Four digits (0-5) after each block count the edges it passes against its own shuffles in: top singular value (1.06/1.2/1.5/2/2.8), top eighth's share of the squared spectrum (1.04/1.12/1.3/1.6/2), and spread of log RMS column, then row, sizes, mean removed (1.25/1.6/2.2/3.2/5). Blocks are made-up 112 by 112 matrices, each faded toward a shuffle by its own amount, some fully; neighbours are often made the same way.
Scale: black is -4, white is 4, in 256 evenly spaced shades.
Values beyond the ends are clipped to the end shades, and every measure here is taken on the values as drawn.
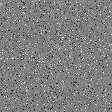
2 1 0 0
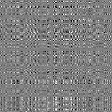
5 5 4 4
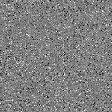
4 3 1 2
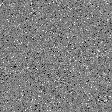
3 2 0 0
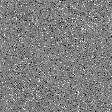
2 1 0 0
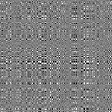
5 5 4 4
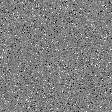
0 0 0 0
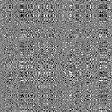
5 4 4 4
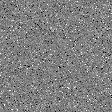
2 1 0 0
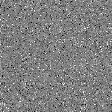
3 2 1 1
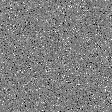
0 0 0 0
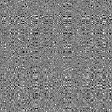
5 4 3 3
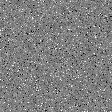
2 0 0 0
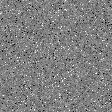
0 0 0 0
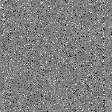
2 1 2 0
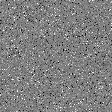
1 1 0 0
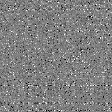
4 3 1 2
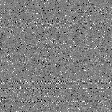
4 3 1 2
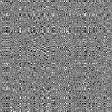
5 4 3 3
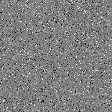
3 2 0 0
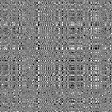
5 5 4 4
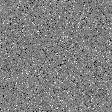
0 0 0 0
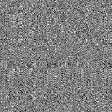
4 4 2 2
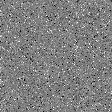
0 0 0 0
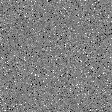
0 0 0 0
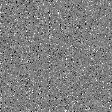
1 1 2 0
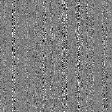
2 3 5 0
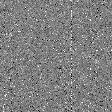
2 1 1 0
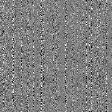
2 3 4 0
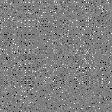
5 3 2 2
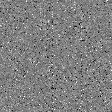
1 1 1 0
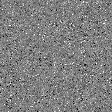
1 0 1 0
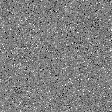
0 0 1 1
